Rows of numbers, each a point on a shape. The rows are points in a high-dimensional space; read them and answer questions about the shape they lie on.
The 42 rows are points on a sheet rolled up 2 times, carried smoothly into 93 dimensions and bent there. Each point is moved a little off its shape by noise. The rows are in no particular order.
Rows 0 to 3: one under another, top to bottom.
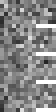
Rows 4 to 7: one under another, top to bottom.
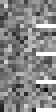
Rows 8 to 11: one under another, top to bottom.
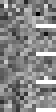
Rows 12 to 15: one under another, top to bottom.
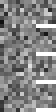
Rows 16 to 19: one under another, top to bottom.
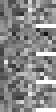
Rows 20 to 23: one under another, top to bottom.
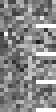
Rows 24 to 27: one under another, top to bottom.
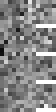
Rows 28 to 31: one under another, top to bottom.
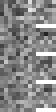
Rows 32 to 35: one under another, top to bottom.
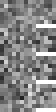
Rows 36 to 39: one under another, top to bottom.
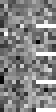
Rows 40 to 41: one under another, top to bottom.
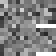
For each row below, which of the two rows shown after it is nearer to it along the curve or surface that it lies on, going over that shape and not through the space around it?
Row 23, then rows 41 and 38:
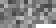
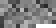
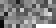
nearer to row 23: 41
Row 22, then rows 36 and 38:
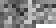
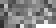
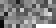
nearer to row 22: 38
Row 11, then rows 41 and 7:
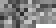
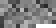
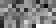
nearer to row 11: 7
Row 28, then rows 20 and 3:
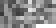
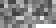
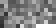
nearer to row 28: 20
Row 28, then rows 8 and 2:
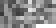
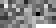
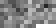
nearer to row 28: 2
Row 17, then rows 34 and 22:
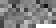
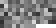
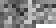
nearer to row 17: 22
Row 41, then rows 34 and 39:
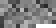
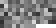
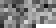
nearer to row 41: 39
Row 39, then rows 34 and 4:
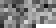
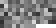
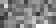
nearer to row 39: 34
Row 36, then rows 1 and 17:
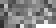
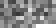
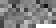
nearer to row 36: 17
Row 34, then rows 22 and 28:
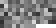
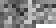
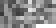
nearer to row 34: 22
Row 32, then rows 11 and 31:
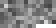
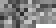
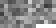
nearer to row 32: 31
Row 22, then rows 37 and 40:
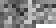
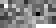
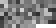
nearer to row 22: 40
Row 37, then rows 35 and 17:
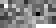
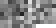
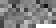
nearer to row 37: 35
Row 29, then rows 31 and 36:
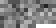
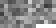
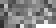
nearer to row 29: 31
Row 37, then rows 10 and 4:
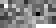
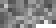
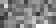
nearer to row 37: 4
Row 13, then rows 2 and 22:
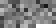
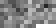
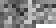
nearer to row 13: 2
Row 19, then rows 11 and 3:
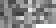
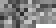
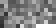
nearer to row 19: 11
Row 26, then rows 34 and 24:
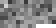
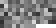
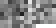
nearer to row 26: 24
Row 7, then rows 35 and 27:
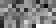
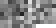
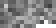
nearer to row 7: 35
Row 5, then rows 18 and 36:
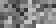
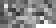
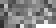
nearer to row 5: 18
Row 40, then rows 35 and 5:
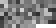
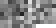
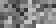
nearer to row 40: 5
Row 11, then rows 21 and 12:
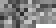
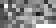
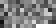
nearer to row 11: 12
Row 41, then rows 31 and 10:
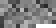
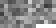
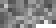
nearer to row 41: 31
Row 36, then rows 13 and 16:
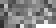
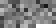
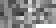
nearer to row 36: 13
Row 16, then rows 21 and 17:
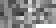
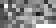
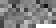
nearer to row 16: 17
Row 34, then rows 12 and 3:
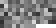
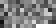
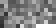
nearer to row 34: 12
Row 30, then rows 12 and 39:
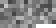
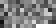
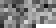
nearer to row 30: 39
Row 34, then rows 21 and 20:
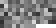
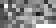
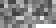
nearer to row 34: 21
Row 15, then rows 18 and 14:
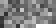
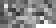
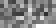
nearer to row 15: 18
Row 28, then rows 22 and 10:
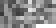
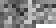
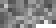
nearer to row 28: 22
